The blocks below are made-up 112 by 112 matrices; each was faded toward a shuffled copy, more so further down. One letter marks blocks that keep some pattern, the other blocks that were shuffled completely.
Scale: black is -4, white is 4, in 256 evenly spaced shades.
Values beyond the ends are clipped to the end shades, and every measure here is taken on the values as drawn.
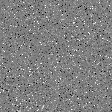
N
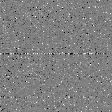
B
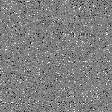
B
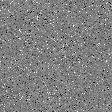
N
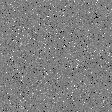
N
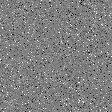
N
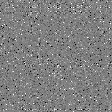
B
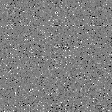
B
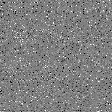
B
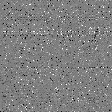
B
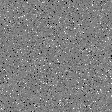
N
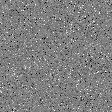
N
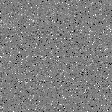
B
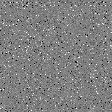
B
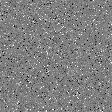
N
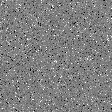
N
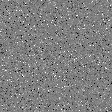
N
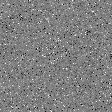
N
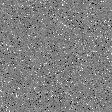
N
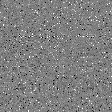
B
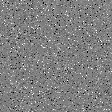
B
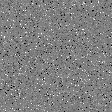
N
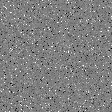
N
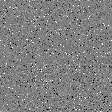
B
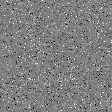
N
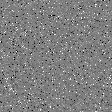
N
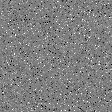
N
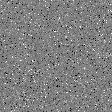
N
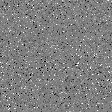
B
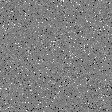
N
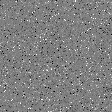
N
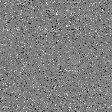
B
